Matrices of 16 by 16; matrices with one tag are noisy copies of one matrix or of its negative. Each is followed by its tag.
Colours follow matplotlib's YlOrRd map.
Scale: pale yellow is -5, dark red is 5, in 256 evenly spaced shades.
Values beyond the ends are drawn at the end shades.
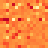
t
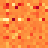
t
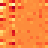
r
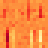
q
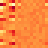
r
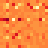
t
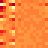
r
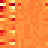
r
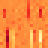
q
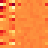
r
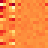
r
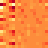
r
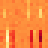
q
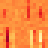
q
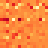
t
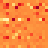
t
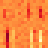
q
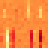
q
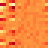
r
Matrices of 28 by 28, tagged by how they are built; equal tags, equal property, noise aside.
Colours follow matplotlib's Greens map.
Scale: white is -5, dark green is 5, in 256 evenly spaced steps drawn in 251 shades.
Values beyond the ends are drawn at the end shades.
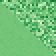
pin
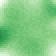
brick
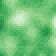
brick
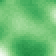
brick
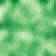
brick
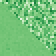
pin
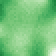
brick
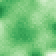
brick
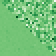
pin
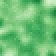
brick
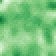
brick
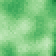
brick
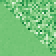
pin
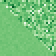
pin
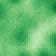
brick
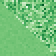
pin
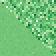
pin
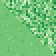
pin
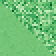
pin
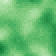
brick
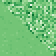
pin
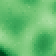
brick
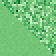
pin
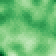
brick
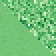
pin
